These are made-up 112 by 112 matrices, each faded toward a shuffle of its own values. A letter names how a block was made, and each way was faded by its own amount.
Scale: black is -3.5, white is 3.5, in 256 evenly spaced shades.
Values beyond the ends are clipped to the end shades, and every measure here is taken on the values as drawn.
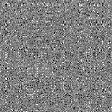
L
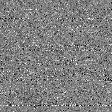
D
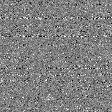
D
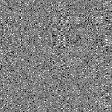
L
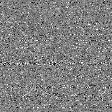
D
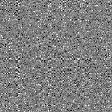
L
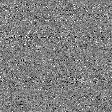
D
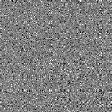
L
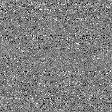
D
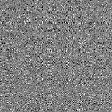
L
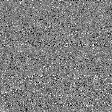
D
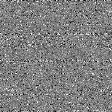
D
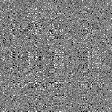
L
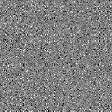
L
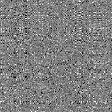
L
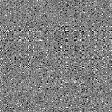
L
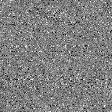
D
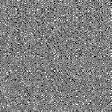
L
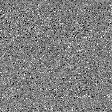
D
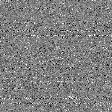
D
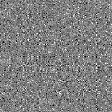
L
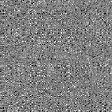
L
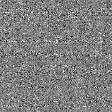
D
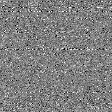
D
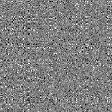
L
